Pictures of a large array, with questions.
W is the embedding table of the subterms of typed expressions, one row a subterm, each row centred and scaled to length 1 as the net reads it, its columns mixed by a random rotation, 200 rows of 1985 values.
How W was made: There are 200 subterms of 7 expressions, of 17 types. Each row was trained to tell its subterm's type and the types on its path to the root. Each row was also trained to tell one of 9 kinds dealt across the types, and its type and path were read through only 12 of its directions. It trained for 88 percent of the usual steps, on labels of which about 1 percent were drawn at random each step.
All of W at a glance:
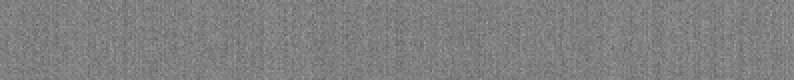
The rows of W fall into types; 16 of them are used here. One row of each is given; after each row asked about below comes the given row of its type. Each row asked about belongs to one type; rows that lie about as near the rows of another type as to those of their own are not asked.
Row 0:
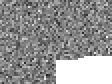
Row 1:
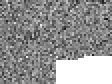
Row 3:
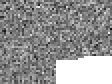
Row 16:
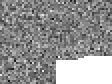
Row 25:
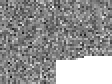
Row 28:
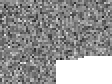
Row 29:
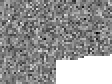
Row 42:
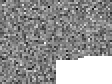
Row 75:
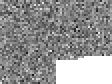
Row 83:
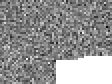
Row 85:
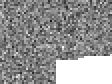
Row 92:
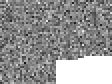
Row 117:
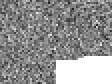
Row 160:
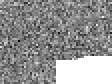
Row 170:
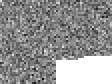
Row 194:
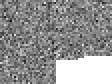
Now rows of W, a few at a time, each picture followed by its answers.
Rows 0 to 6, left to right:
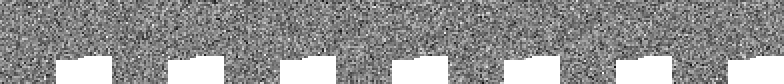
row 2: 1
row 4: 16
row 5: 92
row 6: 0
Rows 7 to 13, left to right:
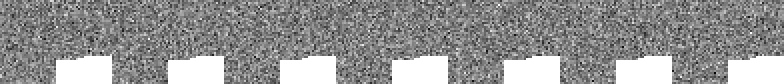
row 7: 29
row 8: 0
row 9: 16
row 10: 194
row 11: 3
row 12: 25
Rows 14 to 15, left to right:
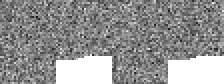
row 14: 83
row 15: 75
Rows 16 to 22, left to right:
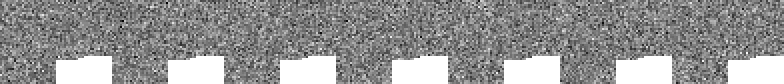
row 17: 28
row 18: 29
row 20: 29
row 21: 75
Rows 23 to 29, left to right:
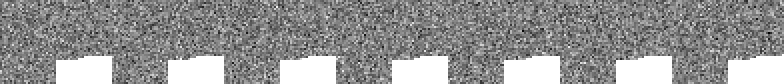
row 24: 75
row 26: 160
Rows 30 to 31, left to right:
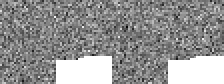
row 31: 1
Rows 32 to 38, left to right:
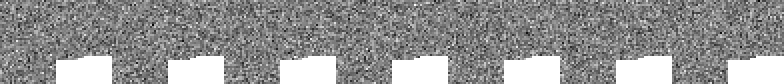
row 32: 83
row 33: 170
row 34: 28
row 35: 1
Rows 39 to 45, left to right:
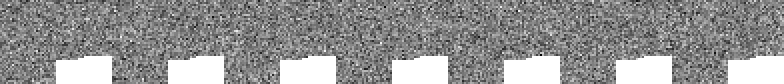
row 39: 1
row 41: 83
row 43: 3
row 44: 16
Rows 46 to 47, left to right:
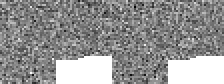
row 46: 29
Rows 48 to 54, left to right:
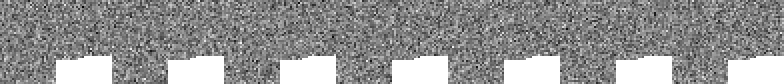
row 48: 29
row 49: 28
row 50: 29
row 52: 29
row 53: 117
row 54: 25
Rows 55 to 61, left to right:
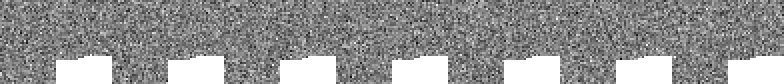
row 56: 42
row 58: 92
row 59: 170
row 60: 28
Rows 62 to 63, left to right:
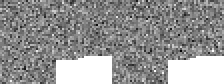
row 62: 16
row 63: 28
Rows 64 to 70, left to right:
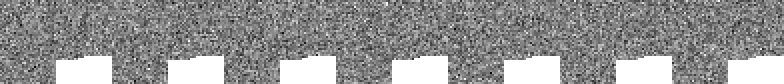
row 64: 1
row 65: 29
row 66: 160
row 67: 3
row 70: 16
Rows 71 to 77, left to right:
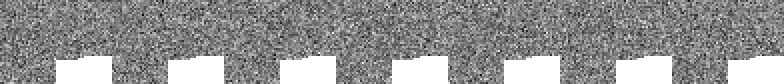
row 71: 0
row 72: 194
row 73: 3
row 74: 3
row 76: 28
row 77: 0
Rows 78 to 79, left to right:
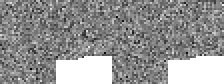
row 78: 3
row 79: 92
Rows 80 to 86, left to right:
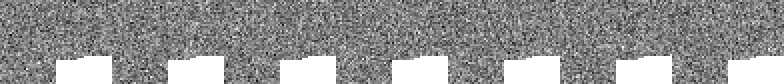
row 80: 16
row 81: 42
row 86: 28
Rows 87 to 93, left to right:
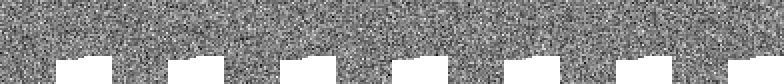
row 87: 25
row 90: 83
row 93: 3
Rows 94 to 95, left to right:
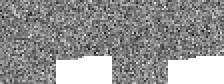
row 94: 83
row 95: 25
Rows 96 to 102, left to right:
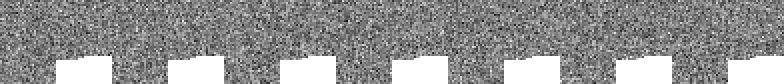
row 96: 75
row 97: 194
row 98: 83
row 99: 0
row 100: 85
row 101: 25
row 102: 42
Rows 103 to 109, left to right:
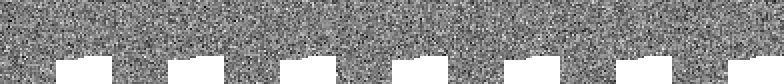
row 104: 170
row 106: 29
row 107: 1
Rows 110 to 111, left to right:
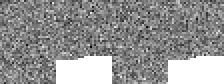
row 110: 16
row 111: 25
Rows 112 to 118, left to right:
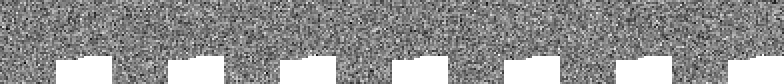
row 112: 117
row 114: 25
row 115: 75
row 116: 1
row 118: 1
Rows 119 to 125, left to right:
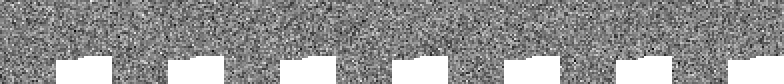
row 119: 75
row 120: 117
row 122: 194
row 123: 170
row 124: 16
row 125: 85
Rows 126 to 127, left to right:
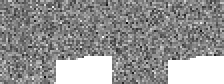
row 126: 25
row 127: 28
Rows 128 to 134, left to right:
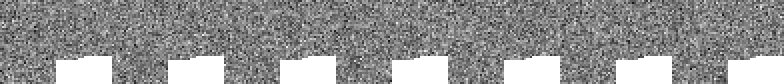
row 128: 117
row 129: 194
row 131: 28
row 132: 75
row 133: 92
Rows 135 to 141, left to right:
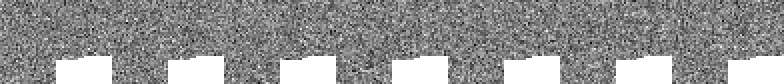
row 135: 85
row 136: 75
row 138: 83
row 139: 16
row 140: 16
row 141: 85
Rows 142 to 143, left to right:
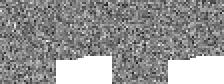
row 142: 42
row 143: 92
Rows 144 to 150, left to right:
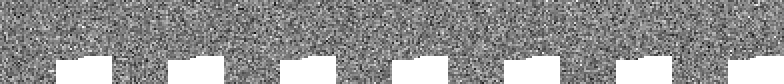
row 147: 16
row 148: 160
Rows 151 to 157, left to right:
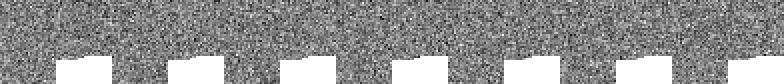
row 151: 29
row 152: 0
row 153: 85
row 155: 83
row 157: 3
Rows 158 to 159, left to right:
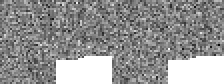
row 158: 194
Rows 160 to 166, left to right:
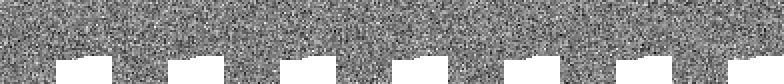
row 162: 28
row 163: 25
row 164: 170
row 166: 85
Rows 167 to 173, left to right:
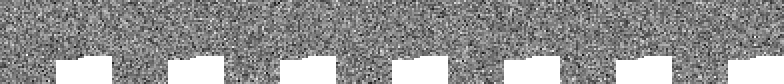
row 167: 160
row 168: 92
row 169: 25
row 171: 83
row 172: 0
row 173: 83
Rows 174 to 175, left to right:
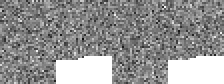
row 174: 0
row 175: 25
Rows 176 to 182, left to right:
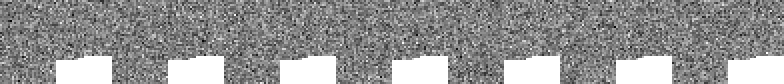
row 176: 28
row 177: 3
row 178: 1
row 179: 25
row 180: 194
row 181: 75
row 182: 3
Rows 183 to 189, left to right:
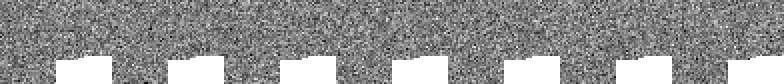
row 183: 28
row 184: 160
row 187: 75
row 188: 160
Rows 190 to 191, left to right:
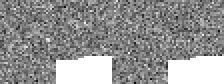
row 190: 3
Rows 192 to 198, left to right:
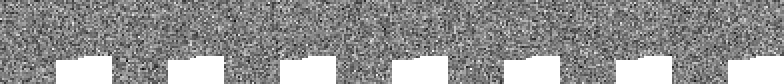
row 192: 75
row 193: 16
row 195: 1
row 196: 42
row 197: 0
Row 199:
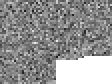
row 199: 3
